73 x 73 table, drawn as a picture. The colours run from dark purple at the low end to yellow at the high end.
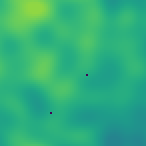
Mirror symmetry: none. Histogram: heavy tails on both sides. Lone odd cells: 2, each lower than its neighbours. Ninth with the highest average: top left. Grain: smooth. Slope: up to the top left.
